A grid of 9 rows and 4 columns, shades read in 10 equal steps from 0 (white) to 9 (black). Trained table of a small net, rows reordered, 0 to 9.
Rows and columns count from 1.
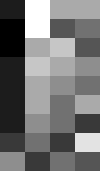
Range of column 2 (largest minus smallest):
7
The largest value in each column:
9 7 7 7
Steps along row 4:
down up up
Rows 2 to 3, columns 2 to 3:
0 6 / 3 2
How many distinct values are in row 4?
4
